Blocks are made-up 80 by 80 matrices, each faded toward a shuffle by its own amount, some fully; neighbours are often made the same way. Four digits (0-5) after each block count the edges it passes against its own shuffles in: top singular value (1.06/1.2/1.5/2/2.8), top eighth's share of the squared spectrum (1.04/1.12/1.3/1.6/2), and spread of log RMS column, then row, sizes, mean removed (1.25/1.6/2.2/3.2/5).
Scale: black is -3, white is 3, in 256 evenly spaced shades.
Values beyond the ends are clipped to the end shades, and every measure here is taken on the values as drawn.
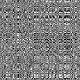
5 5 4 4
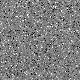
0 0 0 0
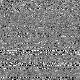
2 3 0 4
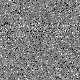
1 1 0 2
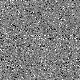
1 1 0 2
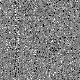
1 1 2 0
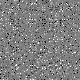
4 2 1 1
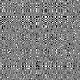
5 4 3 3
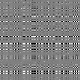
5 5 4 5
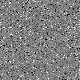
3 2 0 1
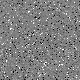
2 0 0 0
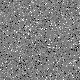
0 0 0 0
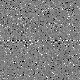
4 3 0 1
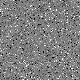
1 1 0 0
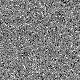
0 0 0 0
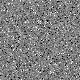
0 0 0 0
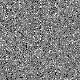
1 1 2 0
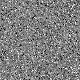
0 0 1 0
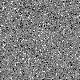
0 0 1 0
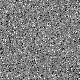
0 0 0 0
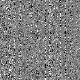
2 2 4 0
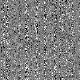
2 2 4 0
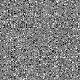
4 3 2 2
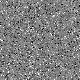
2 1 0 0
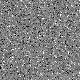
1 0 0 0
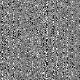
3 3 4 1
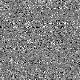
1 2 0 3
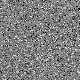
0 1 0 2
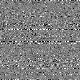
2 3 0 4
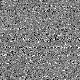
1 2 0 3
